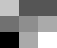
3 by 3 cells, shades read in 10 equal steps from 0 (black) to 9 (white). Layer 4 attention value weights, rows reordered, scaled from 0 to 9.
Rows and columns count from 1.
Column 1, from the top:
7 4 0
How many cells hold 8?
0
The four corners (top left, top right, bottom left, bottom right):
7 3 0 9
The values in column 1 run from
0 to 7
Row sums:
13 15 15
